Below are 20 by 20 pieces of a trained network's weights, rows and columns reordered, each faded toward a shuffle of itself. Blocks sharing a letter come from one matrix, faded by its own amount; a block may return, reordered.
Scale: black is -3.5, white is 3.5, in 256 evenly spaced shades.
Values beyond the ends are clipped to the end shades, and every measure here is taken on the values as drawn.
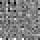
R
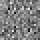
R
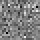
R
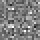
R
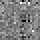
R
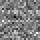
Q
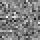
R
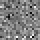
R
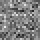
Q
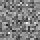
Q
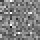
R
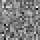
R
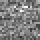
Q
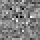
R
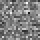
Q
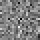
R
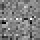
R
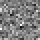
R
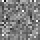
R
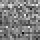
Q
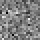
R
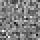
Q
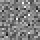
R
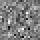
R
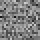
Q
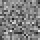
Q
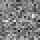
Q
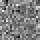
R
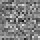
Q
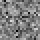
Q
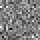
R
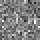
R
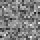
Q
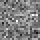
Q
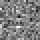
R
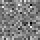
R
